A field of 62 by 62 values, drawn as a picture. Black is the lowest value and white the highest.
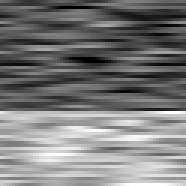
Seam: horizontal, 60% of the way down, the bottom part higher. Average level on the scale: 50%. Grain: streaks across.
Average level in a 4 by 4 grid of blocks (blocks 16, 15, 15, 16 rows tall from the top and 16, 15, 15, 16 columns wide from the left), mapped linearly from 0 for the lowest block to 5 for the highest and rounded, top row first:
1 1 1 0 | 1 1 0 1 | 3 3 3 3 | 4 5 5 5
